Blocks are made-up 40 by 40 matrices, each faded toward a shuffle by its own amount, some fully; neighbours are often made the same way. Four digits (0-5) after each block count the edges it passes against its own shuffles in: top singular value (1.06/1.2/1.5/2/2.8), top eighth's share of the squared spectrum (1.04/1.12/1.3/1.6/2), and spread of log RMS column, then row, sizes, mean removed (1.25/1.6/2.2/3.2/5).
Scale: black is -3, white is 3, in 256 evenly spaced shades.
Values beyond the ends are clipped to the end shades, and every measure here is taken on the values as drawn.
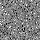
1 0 0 0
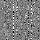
3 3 3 0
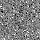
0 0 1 0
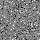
0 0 0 0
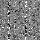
2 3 2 0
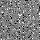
1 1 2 0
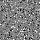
0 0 0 0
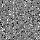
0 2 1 0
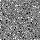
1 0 0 0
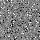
0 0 0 0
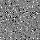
2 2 1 1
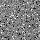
0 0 0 0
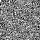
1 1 0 0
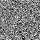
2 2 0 0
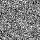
0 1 0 0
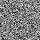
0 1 0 0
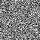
2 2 0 0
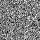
0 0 0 0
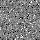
0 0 0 0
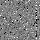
2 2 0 0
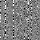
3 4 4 0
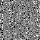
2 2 2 0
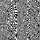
2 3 3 0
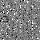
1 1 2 0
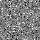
0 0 1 0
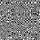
4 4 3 2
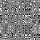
4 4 3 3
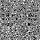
3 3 1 1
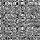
4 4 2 2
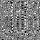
3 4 2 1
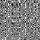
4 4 2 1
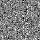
1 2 1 0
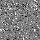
1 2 1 2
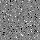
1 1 0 0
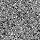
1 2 0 0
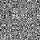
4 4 2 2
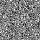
2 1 0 0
